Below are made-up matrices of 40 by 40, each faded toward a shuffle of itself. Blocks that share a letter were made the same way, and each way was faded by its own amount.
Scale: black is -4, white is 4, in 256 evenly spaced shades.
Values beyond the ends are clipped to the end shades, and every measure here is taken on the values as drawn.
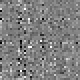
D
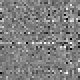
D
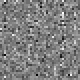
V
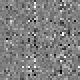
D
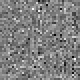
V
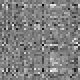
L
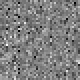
V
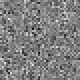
V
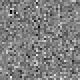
V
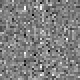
V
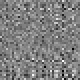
L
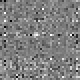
D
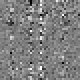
D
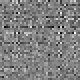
L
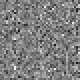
V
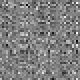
L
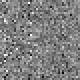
V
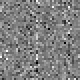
V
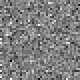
V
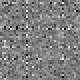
D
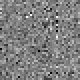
V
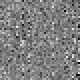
V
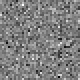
V
